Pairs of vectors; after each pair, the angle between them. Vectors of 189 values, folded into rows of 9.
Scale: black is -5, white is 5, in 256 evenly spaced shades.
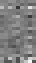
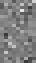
partly opposed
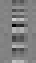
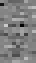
partly aligned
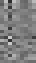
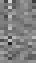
nearly opposite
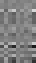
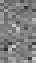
partly opposed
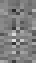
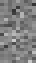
partly aligned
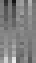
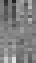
nearly parallel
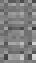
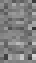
nearly parallel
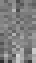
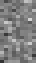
orthogonal
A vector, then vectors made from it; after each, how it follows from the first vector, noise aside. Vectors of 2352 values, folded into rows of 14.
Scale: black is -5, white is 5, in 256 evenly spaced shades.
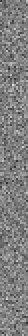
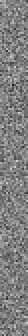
negated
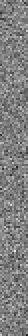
reversed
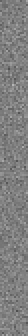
shrunk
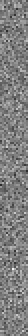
wrapped around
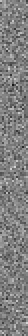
negated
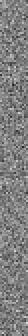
negated
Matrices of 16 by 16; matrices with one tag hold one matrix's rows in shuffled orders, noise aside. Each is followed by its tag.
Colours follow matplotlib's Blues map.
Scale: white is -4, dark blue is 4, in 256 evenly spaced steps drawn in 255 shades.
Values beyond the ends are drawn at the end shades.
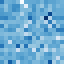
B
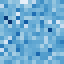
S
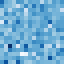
S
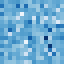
B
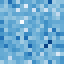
B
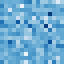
B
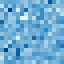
S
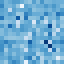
B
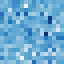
B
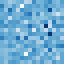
B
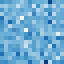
B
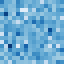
S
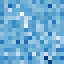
B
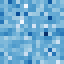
B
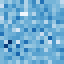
S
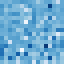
B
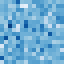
S
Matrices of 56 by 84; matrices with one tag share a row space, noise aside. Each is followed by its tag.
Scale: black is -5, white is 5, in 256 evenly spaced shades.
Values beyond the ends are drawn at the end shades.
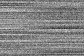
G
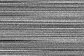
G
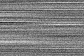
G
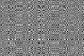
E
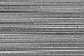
G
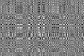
E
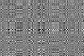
E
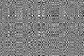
E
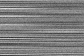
G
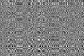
E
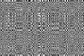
E
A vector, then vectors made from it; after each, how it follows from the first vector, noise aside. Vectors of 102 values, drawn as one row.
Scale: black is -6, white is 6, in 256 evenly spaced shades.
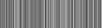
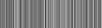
copied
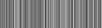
copied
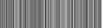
copied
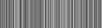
copied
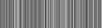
copied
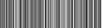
scaled up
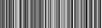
scaled up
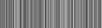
copied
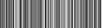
scaled up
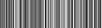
scaled up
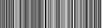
scaled up
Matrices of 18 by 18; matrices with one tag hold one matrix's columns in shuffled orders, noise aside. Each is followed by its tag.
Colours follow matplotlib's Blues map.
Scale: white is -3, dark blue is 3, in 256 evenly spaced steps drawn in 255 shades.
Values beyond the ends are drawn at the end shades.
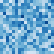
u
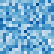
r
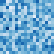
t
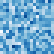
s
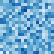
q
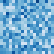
s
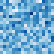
u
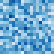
t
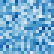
t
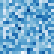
q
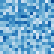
u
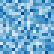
s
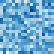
q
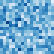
r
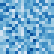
q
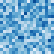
u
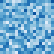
s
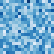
s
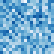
u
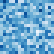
s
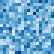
s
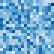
r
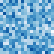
s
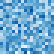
q
